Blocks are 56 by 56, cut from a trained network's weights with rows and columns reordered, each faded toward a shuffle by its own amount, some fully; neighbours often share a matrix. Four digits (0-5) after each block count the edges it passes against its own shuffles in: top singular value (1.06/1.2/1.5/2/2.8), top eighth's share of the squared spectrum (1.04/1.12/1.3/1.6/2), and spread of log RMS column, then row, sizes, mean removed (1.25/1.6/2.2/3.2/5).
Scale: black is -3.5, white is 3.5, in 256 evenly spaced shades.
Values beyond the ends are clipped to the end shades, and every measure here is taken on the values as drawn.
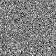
2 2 0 1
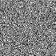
2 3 0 1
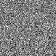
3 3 1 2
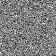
0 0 0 0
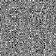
3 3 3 1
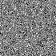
0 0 0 0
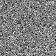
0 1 0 0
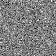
0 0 0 0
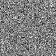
2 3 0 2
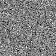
0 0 0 0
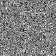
2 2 2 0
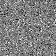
0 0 0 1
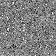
0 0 0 0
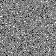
0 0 0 0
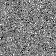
0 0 0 0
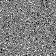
0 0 1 0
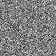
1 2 0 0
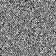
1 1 0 0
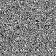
2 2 0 1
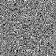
2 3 1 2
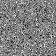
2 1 1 0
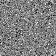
2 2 1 0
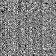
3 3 0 2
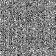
2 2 0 1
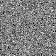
2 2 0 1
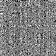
3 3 0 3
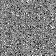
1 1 0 1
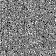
1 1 0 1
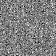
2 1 0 0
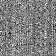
3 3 0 2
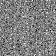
1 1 0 1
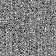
1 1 0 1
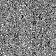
1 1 0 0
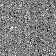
1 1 0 1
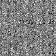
2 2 0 2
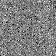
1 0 0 0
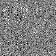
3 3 2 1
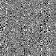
3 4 3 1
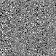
2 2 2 1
